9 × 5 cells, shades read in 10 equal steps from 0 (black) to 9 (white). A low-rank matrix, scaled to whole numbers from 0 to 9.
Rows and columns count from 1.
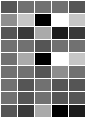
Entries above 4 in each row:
0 4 1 0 3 1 0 0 1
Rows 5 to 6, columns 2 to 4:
6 0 9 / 4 3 5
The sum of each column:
34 35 30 38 34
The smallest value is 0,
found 3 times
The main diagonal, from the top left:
3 7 6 4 7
